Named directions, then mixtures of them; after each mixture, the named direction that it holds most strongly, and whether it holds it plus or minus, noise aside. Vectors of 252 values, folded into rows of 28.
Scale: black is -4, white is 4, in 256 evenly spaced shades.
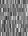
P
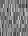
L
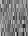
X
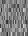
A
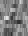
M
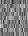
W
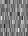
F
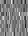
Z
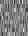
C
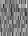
L, minus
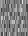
F, plus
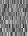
A, minus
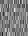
C, plus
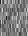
P, plus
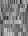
M, minus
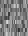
A, minus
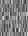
P, plus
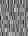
C, plus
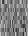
X, plus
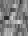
M, minus
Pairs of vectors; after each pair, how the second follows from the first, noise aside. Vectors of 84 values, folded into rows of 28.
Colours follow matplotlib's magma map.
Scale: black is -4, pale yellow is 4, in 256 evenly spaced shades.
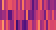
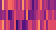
copied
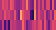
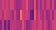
shrunk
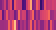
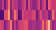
wrapped around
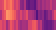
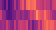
negated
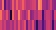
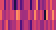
wrapped around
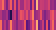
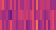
shrunk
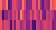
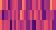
copied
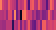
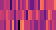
wrapped around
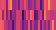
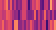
wrapped around
